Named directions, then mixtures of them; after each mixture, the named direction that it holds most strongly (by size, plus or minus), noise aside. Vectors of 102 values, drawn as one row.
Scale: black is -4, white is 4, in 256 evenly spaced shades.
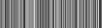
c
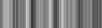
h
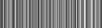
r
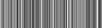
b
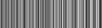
c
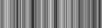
h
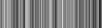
h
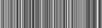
b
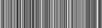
b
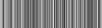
b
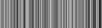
b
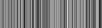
b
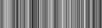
h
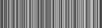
r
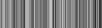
c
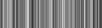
h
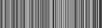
c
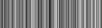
r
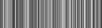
r
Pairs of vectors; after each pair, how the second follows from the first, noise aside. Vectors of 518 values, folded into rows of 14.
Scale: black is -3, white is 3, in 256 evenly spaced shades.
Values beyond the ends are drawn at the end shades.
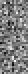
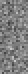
shrunk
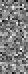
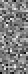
reversed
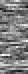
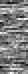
reversed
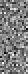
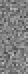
shrunk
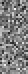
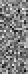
reversed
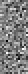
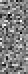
reversed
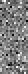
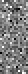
reversed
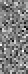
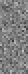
shrunk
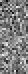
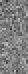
shrunk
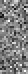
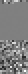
partly zeroed
